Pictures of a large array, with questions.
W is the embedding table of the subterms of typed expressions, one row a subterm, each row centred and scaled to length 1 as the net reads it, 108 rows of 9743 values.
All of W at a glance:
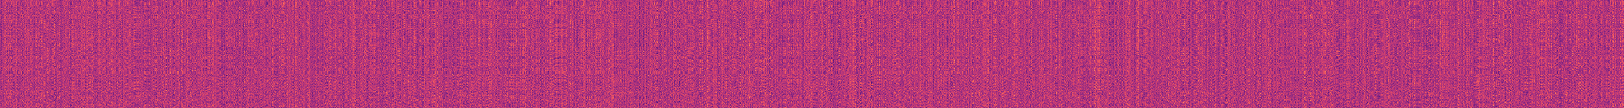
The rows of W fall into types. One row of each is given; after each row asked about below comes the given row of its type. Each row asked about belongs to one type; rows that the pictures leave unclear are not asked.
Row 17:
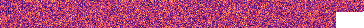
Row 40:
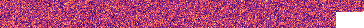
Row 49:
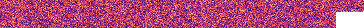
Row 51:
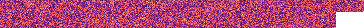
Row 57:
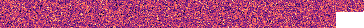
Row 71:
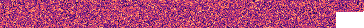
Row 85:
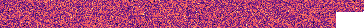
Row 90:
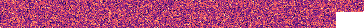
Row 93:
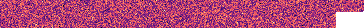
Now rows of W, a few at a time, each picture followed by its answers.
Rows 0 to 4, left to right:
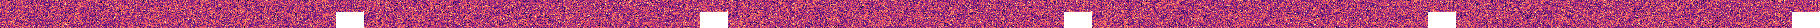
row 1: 40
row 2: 40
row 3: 40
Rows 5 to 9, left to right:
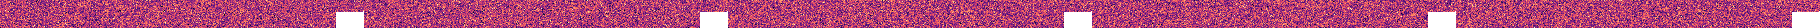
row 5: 49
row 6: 51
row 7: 17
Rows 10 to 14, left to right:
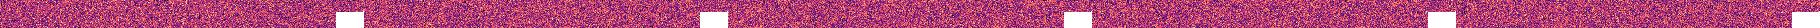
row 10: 85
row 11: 49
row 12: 71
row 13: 71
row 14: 17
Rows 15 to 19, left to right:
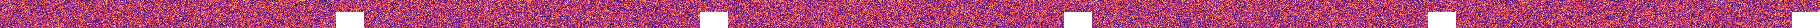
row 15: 93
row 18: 93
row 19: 40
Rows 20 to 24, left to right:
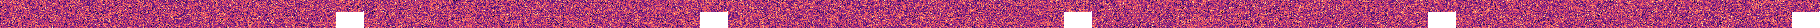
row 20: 93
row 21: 40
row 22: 40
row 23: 51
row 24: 71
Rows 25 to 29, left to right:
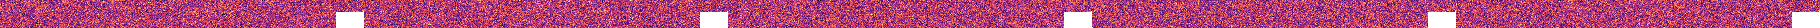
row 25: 51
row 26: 49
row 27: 40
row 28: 57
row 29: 71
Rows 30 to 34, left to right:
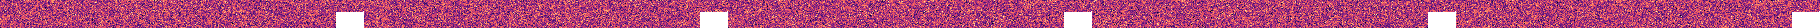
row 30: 17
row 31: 49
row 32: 71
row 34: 71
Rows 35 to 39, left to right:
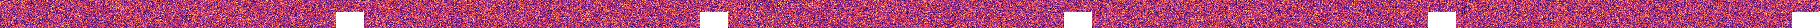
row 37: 57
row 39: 17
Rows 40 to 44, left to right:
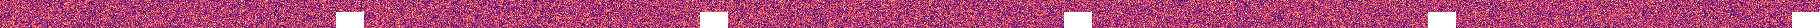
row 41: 40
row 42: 17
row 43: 93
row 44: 85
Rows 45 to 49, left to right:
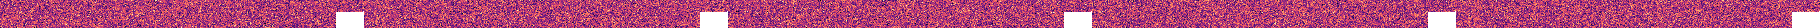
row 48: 49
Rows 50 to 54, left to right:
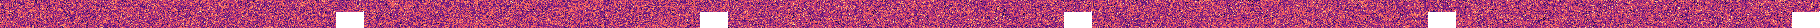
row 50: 71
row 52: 85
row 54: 71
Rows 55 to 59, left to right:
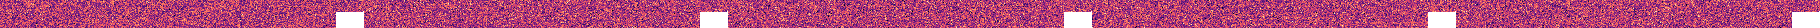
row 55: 51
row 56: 57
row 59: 51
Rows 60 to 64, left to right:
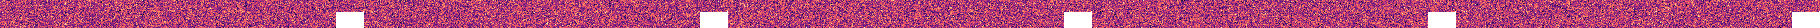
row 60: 49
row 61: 49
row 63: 40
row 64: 51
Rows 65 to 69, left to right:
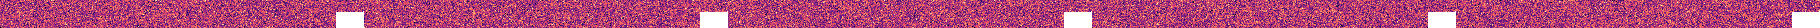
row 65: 85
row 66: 90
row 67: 93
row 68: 49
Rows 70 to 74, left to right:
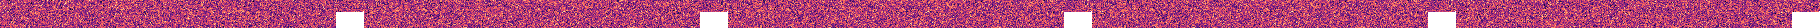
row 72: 71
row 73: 71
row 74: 90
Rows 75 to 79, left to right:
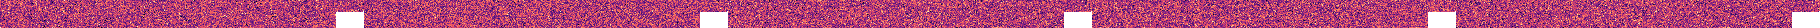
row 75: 49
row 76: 85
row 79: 85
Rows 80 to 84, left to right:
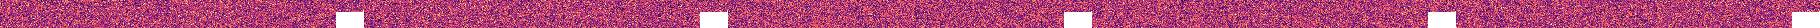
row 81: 85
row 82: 85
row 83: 40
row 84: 49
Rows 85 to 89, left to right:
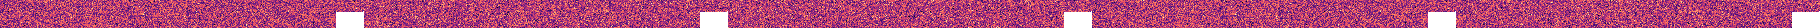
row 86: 49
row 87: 71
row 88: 85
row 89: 17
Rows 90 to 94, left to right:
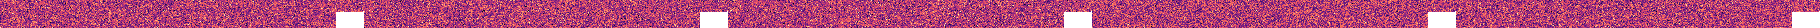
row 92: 51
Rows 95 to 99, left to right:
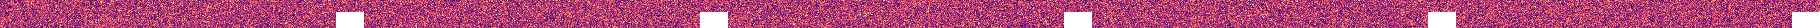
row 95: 51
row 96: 93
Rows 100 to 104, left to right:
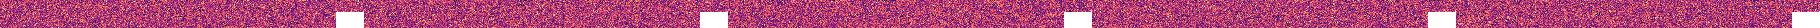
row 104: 90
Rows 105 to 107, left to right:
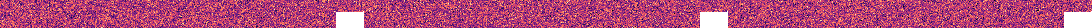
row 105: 40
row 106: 57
